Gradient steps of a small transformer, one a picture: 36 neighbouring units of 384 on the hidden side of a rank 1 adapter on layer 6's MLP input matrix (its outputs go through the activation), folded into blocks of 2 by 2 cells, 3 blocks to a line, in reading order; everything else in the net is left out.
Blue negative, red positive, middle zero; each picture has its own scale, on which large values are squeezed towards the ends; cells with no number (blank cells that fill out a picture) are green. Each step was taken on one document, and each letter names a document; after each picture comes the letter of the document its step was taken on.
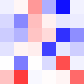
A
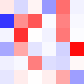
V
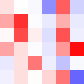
V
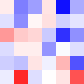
A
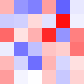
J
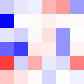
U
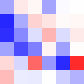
U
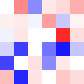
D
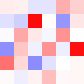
V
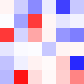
A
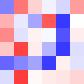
D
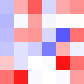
A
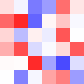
V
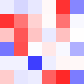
V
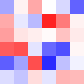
D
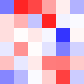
D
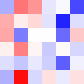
D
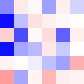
U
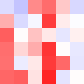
J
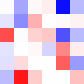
A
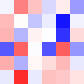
D
